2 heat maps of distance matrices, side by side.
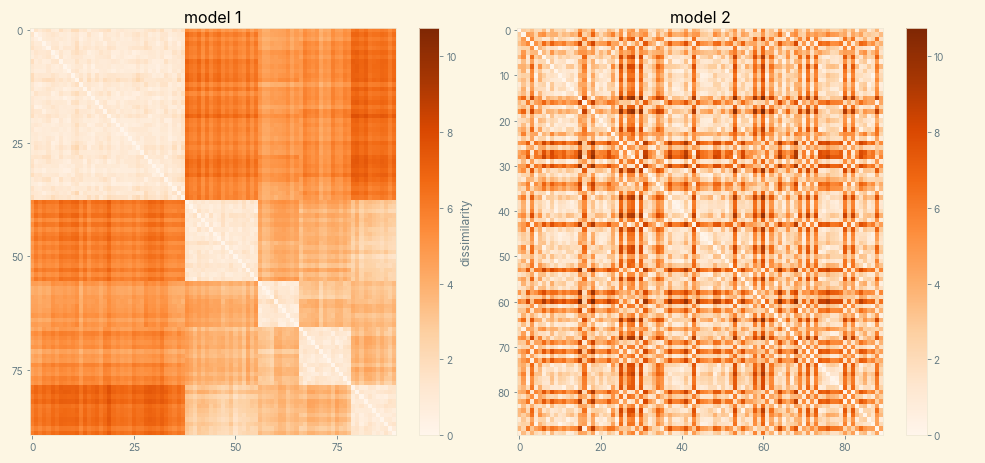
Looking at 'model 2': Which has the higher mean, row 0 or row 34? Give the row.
34
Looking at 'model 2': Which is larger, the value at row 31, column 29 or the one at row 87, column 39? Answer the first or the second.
the first
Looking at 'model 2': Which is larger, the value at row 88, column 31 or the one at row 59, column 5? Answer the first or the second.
the first
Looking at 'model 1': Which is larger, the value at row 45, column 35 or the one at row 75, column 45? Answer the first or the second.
the first
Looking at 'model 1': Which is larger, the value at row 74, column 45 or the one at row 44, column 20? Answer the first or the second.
the second
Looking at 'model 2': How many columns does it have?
90
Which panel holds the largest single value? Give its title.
model 2
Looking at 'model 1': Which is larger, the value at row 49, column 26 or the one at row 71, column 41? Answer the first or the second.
the first
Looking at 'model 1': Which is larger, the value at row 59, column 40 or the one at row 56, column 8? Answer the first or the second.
the second
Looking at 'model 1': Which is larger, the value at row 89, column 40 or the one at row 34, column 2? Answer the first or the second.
the first
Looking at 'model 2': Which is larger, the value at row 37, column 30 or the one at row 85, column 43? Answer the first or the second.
the first
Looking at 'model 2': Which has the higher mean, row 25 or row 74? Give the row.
25
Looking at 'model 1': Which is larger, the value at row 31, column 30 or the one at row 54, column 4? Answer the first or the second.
the second
